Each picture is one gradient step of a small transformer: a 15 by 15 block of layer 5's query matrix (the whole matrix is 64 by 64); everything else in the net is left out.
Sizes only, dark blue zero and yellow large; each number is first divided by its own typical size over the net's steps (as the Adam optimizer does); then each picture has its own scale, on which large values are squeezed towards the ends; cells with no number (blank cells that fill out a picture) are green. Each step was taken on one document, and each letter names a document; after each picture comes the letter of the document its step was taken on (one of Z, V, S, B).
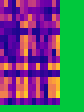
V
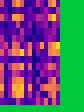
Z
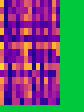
V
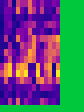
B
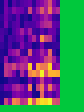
B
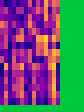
Z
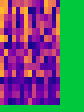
V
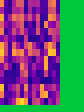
V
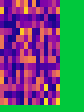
V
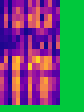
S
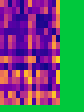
Z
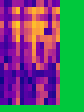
S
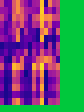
S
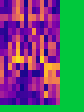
S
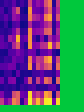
B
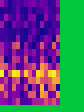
Z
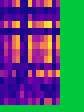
B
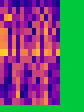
S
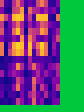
S
